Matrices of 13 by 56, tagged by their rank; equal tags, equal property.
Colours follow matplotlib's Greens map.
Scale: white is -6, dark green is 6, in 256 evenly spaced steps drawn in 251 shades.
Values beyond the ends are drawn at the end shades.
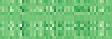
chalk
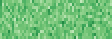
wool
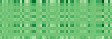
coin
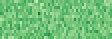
wool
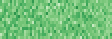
wool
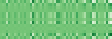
coin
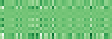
coin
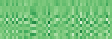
chalk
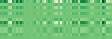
coin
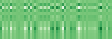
coin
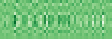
chalk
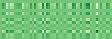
coin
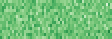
wool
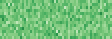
wool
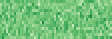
wool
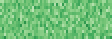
wool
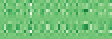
chalk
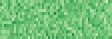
wool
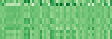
chalk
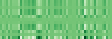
coin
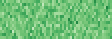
wool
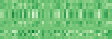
chalk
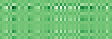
coin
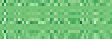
chalk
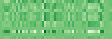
chalk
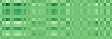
coin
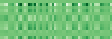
coin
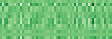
chalk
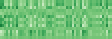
chalk
